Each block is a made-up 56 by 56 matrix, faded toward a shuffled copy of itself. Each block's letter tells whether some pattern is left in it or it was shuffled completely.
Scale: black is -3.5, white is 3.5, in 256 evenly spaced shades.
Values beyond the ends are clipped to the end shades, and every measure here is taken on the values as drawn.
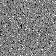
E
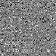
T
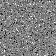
E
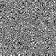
T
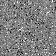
E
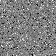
E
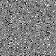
T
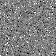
E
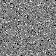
E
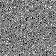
E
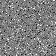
E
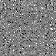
T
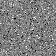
E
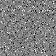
T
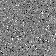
E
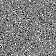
E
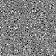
T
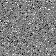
E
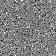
E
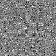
T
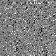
T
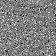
E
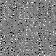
T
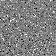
E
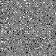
T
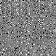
T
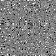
T
